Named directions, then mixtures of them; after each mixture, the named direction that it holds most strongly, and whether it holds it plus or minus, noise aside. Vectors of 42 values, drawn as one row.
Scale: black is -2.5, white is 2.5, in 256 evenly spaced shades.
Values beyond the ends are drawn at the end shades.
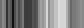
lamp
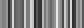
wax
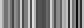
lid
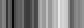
lamp, plus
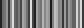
lid, minus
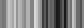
lamp, minus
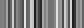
wax, plus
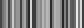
lid, minus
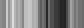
lamp, minus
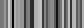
wax, minus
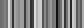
wax, minus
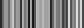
lid, minus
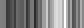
lamp, plus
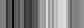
lamp, plus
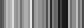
lamp, minus
